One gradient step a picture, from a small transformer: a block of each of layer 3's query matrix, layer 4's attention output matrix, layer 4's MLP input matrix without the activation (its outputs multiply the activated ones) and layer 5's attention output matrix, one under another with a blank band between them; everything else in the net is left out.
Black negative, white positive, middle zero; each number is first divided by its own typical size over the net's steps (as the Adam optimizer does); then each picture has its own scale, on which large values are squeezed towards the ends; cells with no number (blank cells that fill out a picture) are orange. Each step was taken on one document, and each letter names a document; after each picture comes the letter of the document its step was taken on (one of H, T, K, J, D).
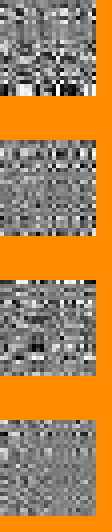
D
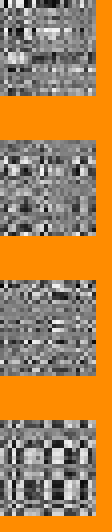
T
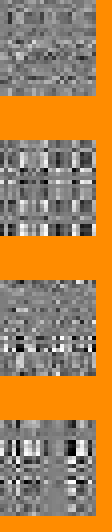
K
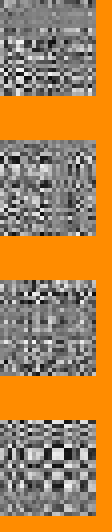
T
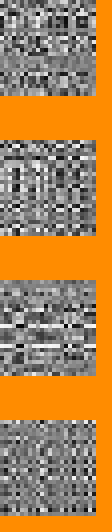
D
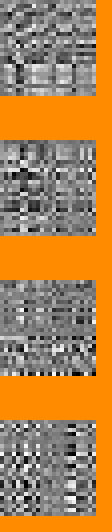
K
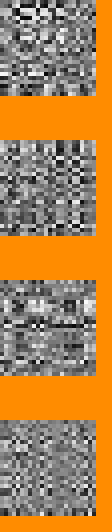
D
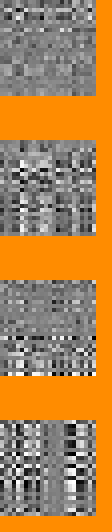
K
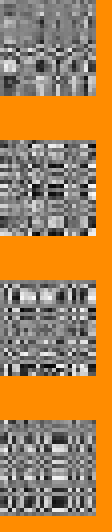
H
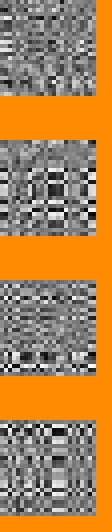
H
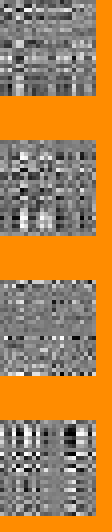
K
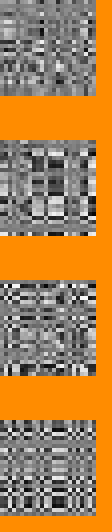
H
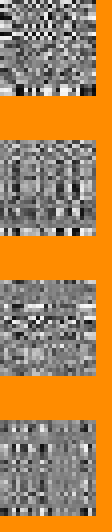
D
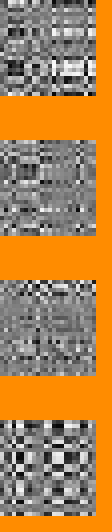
T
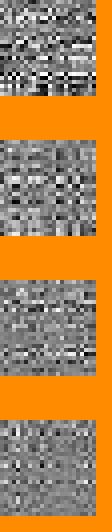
D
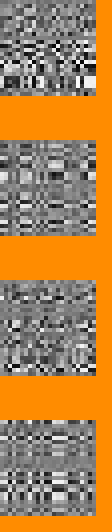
H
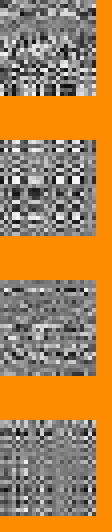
D
